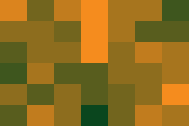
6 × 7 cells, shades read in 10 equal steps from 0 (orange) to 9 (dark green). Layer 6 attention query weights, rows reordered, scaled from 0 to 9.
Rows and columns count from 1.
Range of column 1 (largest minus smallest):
6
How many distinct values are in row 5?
4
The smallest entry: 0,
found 4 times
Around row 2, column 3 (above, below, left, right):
2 4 4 0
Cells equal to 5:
4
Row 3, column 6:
2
